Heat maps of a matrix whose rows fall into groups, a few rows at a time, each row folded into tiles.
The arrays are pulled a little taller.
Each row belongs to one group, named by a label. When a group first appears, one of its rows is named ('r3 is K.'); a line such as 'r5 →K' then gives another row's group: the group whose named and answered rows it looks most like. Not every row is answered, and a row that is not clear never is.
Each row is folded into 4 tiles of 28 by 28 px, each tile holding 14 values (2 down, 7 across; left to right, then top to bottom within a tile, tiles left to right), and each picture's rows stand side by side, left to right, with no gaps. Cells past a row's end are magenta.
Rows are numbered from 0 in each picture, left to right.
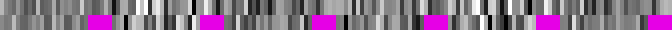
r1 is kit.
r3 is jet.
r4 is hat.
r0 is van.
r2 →van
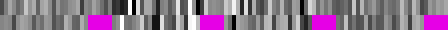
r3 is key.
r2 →jet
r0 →kit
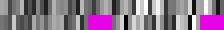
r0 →van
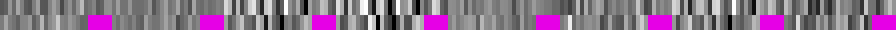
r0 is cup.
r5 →key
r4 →jet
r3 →hat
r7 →van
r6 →hat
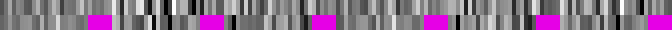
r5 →hat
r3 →cup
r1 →hat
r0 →cup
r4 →jet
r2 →jet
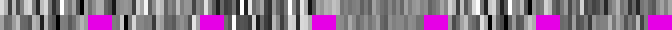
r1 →kit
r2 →key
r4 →hat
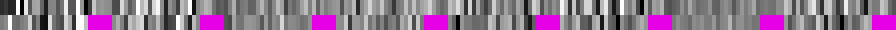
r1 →kit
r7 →hat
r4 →jet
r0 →key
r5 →hat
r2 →cup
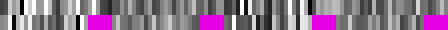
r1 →cup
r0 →kit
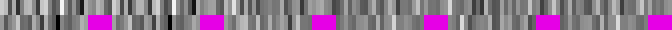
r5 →cup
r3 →cup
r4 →van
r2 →jet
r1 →hat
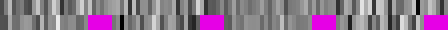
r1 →jet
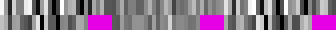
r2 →hat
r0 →hat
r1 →cup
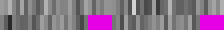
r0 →jet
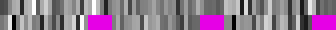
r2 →jet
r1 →jet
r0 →kit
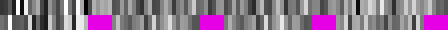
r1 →cup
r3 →kit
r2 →cup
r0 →key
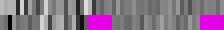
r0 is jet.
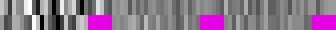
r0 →hat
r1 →jet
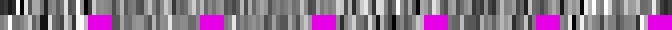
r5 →kit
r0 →key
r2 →key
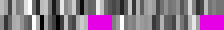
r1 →key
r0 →hat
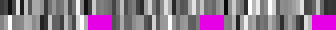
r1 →cup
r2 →kit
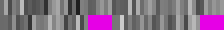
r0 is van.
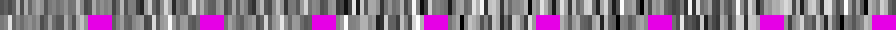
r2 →cup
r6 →key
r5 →hat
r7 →hat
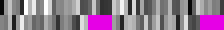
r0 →kit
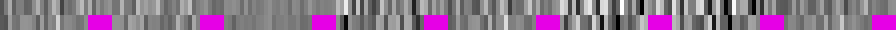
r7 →cup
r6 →hat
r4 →cup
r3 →jet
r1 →kit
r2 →jet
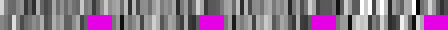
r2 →jet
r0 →van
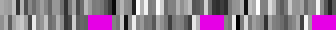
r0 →jet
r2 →kit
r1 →kit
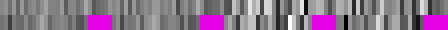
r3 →jet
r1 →jet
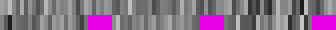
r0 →jet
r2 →van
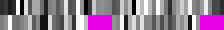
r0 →key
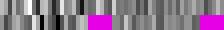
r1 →van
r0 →hat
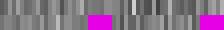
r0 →cup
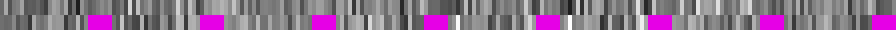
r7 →jet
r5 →key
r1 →key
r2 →jet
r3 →jet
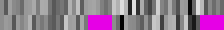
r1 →jet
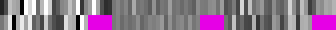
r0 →kit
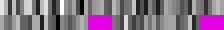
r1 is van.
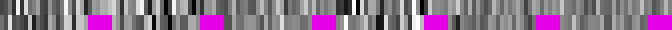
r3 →key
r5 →van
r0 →key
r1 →hat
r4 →jet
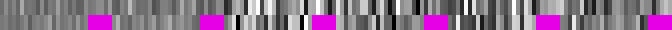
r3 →hat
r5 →van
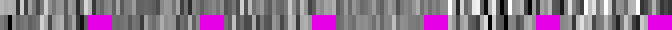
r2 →key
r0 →jet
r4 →hat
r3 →cup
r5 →kit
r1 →van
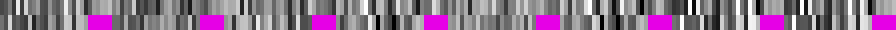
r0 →key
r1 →van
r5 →hat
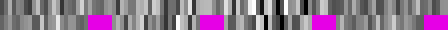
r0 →cup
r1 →kit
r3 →cup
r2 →hat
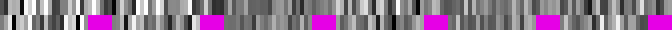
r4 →key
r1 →kit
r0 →kit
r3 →hat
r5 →cup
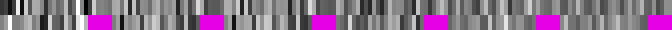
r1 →jet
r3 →van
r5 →cup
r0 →key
